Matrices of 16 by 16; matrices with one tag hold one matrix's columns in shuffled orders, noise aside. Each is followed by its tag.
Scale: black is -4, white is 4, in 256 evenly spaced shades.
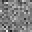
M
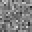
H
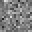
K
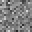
M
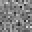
H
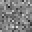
H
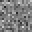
H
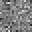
M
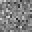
K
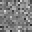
M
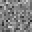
H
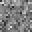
H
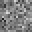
K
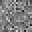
M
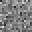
H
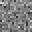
H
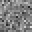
H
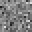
H
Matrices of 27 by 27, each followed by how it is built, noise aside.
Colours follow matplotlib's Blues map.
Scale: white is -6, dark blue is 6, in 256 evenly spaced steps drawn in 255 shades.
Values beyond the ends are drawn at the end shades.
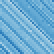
Toeplitz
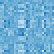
low rank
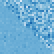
upper triangular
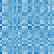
low rank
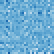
low rank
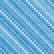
Toeplitz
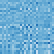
low rank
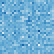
low rank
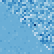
upper triangular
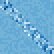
banded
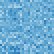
low rank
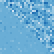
upper triangular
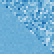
upper triangular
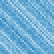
Toeplitz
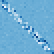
banded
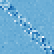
banded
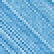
Toeplitz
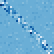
banded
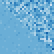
upper triangular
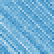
Toeplitz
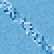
banded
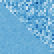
upper triangular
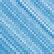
Toeplitz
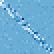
banded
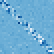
banded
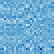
low rank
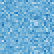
low rank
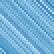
Toeplitz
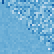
upper triangular
